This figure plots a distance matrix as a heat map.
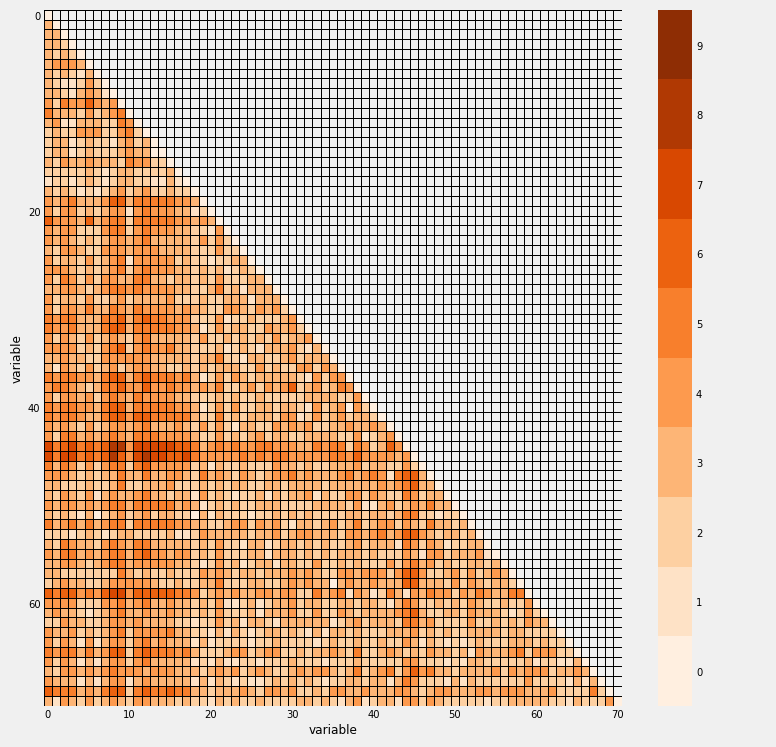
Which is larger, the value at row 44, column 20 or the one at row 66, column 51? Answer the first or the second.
the first
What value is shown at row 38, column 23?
2
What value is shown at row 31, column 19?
2
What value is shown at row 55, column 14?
4
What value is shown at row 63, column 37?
2
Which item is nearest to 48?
51
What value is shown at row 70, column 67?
2
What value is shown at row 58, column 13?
3
